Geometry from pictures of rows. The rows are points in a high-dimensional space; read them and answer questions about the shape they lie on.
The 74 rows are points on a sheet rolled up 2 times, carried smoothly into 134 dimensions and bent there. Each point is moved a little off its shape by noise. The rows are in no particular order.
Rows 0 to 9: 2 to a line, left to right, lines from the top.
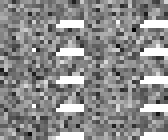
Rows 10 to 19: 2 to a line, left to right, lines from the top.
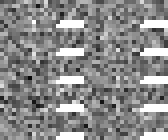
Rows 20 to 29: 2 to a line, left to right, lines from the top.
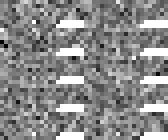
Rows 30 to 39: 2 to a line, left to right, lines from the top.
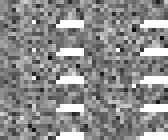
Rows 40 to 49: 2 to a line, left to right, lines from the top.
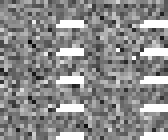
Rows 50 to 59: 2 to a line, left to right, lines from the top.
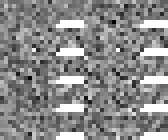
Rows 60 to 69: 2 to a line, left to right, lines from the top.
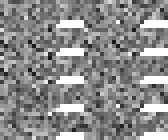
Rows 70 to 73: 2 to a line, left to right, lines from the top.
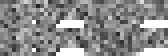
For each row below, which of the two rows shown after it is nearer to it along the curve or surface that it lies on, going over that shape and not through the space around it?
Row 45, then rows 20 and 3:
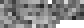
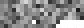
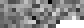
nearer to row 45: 20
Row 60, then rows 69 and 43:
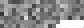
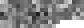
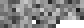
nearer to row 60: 69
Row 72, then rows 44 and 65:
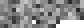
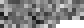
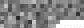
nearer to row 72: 44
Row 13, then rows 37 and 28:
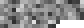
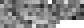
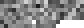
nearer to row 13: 28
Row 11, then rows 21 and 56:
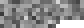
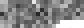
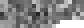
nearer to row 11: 56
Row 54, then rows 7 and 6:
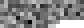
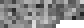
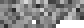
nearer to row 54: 7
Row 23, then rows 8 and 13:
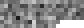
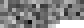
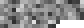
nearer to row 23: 8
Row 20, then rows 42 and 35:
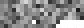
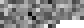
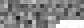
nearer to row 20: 42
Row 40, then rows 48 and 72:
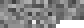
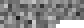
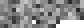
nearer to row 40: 48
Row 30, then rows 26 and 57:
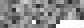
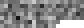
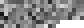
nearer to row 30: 57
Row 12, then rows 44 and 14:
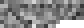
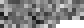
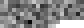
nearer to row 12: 14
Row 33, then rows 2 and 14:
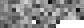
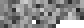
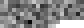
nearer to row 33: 2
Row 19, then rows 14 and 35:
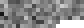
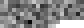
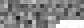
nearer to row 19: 14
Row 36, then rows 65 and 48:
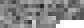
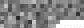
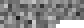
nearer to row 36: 48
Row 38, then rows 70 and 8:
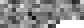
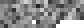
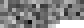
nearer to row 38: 70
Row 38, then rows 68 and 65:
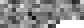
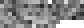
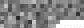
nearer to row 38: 68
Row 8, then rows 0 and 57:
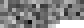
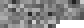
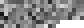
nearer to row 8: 0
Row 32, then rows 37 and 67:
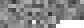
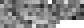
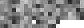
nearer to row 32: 37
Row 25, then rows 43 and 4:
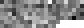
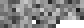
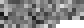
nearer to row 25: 43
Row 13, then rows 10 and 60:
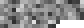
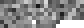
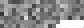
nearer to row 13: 10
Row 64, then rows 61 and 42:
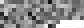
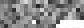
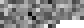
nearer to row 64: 42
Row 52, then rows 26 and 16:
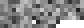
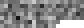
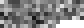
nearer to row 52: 16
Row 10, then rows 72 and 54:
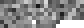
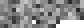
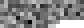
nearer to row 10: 72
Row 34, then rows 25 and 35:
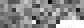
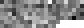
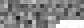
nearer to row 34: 25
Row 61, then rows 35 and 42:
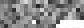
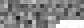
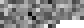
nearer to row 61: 42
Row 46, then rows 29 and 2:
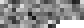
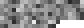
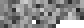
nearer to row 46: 29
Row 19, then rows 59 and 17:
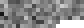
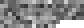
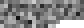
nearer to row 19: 17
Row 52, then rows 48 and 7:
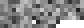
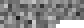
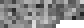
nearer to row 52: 7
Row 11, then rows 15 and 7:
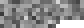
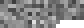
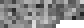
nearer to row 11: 15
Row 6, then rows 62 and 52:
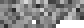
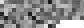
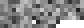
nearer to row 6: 52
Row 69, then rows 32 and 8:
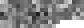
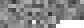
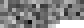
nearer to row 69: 8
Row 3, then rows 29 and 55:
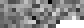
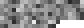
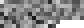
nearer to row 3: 29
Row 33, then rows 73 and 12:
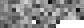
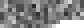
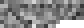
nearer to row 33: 12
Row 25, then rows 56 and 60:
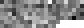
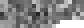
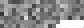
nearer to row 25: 56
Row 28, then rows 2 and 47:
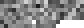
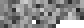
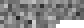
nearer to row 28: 2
